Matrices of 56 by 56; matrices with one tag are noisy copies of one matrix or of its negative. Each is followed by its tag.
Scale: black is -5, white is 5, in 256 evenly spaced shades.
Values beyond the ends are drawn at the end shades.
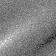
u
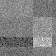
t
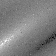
u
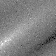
u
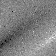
u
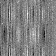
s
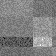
t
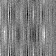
s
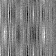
s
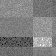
t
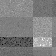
t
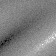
u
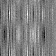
s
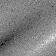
u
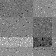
t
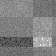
t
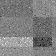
t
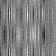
s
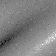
u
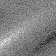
u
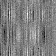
s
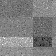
t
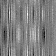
s
